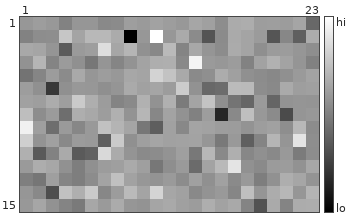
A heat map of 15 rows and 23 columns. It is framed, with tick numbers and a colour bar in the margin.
No row or column stands out. There are no regular stripes. The halves do not mirror each other. No seam splits the table. No overall slope runs across the table.
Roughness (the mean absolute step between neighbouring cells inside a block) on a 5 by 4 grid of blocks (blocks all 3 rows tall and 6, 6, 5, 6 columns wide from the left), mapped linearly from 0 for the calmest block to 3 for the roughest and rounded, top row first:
1 3 1 1 / 1 0 2 0 / 1 1 2 1 / 2 1 1 1 / 2 1 0 1
